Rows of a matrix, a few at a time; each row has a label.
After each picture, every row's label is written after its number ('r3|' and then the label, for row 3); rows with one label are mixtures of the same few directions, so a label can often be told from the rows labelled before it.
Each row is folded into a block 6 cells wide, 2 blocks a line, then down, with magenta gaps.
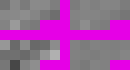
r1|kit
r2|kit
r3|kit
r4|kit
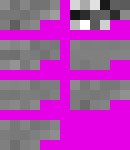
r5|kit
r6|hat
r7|hat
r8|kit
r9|hat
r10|kit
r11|kit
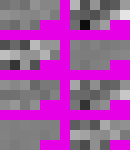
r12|hat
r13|kit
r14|hat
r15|kit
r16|hat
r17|kit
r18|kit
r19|hat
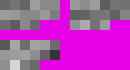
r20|hat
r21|hat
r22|kit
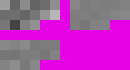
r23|kit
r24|kit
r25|hat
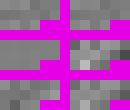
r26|hat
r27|hat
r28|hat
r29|kit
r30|kit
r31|kit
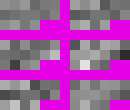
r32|hat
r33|hat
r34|kit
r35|kit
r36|hat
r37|kit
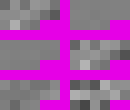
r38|kit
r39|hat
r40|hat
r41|kit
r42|kit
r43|hat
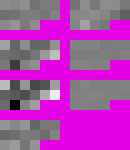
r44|hat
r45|kit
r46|kit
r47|hat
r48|kit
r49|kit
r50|hat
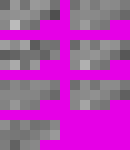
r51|kit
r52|kit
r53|hat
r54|kit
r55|kit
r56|kit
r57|kit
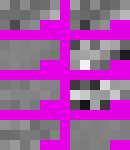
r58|kit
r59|kit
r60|kit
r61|kit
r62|hat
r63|hat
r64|hat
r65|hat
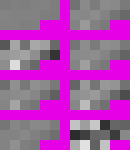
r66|kit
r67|kit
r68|kit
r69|kit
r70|kit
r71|kit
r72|kit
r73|hat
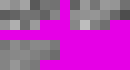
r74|hat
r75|kit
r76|kit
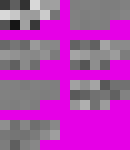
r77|hat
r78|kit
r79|hat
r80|hat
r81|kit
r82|hat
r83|kit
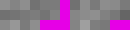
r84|hat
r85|kit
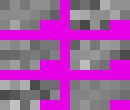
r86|kit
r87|hat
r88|hat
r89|kit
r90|hat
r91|kit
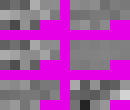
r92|hat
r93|hat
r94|hat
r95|hat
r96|hat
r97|kit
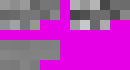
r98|hat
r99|hat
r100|hat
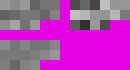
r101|hat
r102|hat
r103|kit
